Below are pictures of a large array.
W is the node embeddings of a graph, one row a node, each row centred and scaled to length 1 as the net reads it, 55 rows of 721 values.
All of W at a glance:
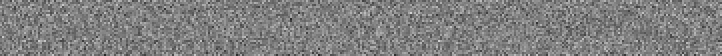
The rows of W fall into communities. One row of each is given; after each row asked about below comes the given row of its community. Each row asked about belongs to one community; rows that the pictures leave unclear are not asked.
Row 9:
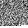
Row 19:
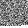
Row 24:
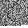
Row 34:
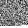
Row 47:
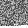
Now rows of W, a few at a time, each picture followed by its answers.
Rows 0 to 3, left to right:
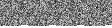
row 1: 47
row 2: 19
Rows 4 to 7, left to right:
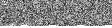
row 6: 47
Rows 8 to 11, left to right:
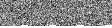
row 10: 34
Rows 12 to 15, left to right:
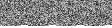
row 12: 47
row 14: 24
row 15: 34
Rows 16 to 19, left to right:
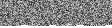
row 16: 24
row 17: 19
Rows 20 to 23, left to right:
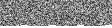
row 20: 19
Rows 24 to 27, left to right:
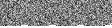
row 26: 34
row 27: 34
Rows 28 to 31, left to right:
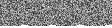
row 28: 34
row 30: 34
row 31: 19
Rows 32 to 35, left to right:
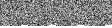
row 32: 34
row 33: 34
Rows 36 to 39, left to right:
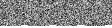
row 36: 19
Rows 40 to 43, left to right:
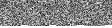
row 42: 47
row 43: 47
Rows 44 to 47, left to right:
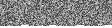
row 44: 24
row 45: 47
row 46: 47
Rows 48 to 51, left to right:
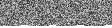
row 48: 47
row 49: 19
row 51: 24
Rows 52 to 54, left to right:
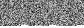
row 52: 9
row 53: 24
